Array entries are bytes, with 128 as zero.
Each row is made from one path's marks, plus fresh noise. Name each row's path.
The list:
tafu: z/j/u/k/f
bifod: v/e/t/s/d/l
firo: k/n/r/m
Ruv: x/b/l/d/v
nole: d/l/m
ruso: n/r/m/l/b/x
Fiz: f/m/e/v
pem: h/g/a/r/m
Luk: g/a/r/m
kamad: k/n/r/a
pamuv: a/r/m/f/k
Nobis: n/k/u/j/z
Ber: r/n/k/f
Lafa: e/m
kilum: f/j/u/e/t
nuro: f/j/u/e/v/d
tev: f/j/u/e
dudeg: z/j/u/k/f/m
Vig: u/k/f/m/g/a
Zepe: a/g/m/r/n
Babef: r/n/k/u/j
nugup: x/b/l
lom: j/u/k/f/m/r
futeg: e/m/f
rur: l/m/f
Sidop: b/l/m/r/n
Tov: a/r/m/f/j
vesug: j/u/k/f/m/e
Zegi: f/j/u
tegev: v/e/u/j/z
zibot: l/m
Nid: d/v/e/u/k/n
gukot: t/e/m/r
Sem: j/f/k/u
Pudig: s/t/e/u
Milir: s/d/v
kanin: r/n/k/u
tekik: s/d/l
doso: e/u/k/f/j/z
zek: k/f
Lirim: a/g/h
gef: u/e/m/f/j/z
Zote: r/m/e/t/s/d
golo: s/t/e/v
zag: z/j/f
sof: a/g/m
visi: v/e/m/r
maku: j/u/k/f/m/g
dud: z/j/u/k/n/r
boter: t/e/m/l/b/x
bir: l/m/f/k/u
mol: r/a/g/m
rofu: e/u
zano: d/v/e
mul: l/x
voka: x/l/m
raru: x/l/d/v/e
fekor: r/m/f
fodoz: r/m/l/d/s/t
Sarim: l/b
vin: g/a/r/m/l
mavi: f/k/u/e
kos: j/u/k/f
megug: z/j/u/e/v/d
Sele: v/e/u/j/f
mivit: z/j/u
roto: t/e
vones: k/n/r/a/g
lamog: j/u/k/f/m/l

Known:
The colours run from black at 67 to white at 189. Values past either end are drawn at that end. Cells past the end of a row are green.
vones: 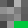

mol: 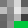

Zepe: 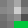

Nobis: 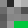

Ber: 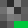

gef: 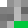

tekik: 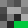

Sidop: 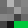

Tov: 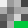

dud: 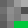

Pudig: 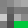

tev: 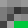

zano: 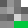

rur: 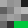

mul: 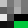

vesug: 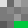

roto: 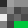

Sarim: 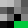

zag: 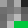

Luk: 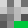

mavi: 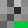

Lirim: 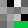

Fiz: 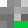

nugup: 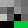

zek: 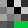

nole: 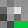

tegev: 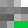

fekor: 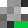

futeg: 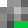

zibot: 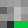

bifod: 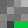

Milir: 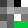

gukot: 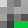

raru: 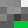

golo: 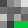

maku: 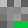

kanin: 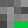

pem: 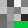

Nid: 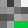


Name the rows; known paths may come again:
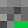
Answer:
kilum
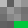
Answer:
firo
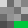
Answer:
lom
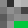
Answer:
Nobis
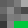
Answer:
Babef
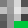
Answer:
mol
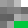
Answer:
tegev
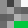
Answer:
Nid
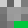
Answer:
dudeg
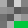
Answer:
doso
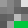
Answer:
nuro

